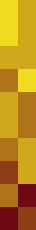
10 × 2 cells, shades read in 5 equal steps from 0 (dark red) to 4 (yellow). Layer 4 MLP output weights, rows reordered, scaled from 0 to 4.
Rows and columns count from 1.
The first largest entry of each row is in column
1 1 1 2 1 1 2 2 1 2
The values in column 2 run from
0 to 4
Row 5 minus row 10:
3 1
